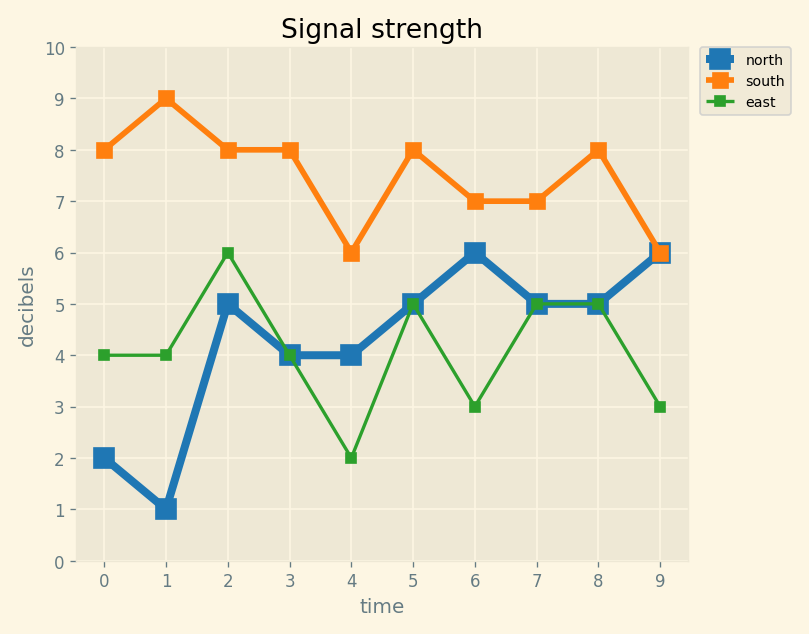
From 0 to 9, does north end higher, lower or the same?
higher
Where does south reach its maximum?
1
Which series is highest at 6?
south
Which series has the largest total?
south
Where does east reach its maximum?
2
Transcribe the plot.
Title: Signal strength
x-axis: time, ticks 0 1 2 3 4 5 6 7 8 9
y-axis: decibels, ticks 0 1 2 3 4 5 6 7 8 9 10
Legend: north, south, east
Values:
north: 2 1 5 4 4 5 6 5 5 6
south: 8 9 8 8 6 8 7 7 8 6
east: 4 4 6 4 2 5 3 5 5 3
